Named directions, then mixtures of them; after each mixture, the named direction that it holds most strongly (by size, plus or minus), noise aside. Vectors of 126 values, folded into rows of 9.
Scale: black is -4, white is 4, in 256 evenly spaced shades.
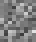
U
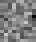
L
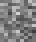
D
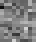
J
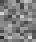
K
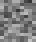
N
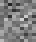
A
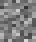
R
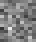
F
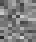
K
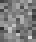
F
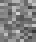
D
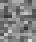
N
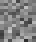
R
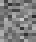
A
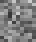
K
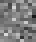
L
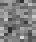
L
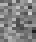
D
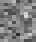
R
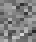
U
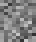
A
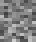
N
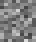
R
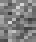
U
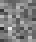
F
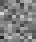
K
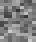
N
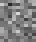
D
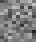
K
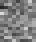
J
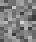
F
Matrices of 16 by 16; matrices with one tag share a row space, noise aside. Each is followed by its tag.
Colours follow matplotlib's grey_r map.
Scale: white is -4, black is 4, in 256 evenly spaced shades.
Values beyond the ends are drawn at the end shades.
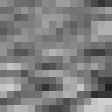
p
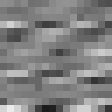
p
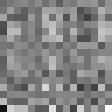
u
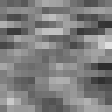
p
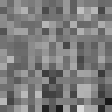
u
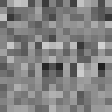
u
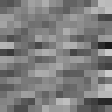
p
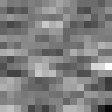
p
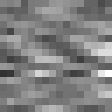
p
